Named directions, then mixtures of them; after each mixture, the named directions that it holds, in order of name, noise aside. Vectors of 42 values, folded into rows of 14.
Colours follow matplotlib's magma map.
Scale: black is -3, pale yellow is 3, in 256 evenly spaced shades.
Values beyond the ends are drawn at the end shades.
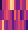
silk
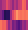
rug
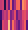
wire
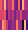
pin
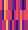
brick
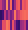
brick, rug, wire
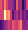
brick, rug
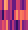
brick, rug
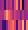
pin, rug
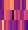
brick, silk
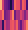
brick, silk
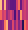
brick, pin, silk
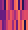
pin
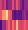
rug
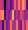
brick, silk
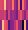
pin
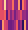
pin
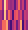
brick, pin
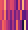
pin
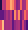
rug, silk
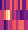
pin, rug, silk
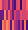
brick, pin, wire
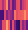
brick, rug, wire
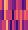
brick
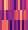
brick, pin, rug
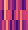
brick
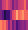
rug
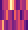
silk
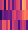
rug, wire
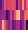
pin, rug, silk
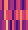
brick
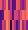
brick, wire
